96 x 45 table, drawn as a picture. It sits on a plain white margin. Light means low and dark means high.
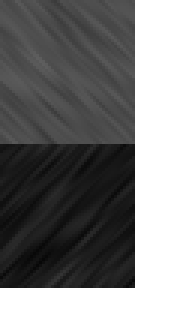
It is made of 2 by 1 panels. Panel 1,1: high, slanting down to the right, faint in contrast. Panel 2,1: very high, slanting up to the right, faint in contrast.
